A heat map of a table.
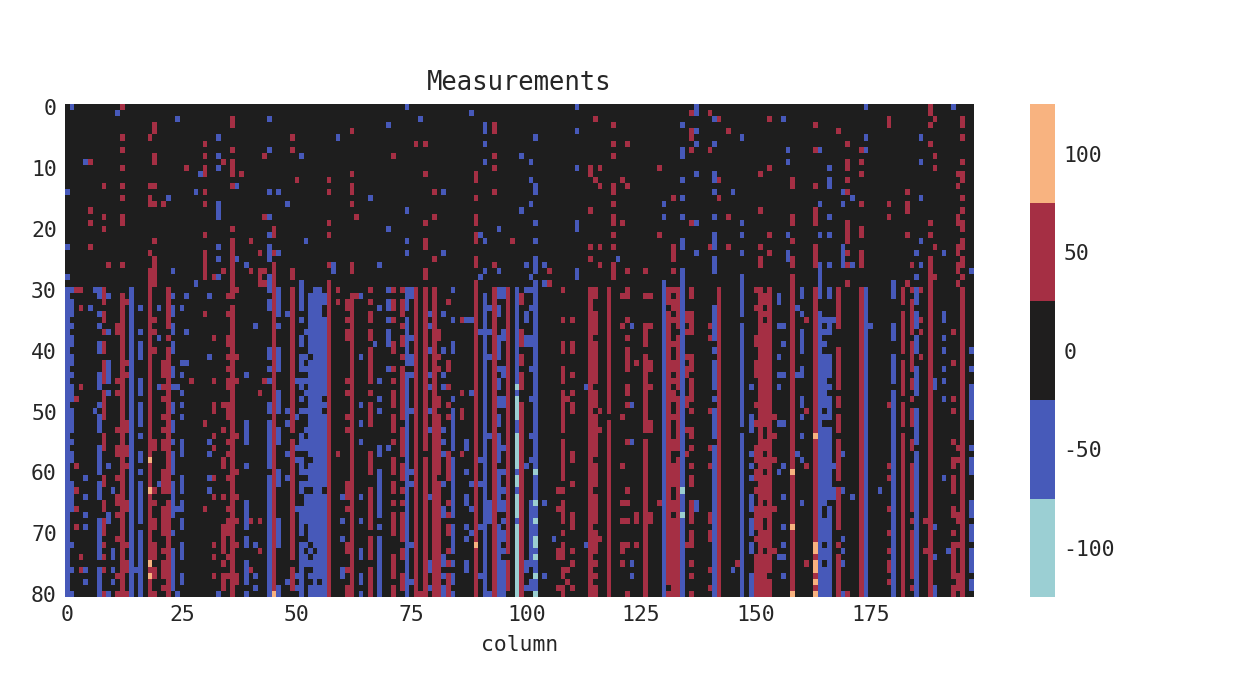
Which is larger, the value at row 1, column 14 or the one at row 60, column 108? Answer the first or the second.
the second
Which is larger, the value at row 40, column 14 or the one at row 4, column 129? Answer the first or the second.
the second
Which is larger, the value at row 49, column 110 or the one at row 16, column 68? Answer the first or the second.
the first
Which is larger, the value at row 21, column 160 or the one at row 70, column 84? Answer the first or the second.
the first
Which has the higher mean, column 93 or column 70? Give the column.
93
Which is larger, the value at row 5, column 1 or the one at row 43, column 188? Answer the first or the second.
the second
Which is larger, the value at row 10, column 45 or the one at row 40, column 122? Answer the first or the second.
the second
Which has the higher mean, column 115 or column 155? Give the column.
115
